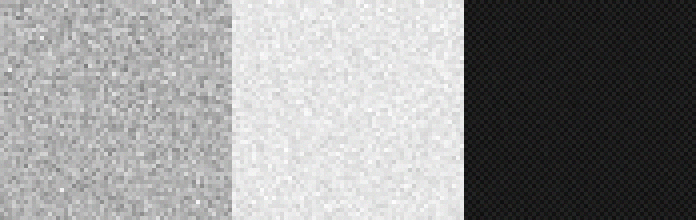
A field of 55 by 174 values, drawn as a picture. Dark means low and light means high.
It is made of 1 by 3 panels. Panel 1,1: high, fine-grained. Panel 1,2: very high, fine-grained, faint in contrast. Panel 1,3: very low, checkered, faint in contrast.
